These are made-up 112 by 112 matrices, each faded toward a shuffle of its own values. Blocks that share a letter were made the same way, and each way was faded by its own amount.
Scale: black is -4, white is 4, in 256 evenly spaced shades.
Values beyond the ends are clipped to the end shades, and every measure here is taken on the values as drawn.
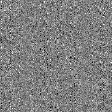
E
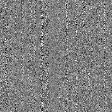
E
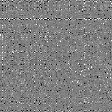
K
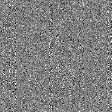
E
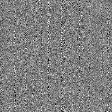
E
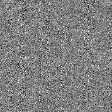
E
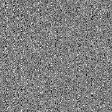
E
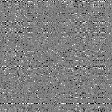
K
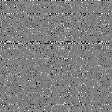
K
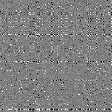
K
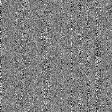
E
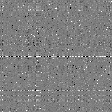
K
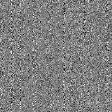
E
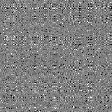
K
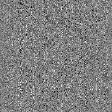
E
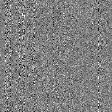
E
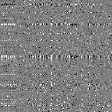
K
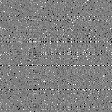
K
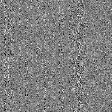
E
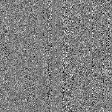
E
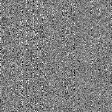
E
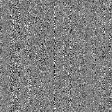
E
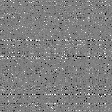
K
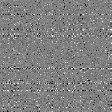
K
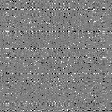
K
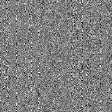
E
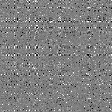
K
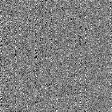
E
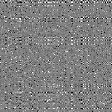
K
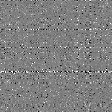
K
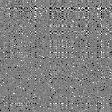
K
